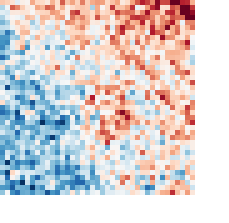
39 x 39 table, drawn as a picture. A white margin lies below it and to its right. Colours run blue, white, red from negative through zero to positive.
Mirror symmetry: none. Average level on the scale: 50%. Stripes: none. Ninth with the highest average: top right. Ninth with the lowest average: bottom left. Slope: up to the top right.
